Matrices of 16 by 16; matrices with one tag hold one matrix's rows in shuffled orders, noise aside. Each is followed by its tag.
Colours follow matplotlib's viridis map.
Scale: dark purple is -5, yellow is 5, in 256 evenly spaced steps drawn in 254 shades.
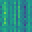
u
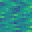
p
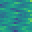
p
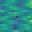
p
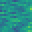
p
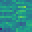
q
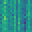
u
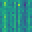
u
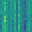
u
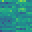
q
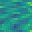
p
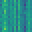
u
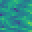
p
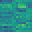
q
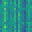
u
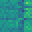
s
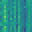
u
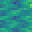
p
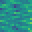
p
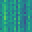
u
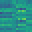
q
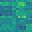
q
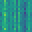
u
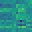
q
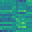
q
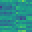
q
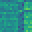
s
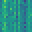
u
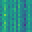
u
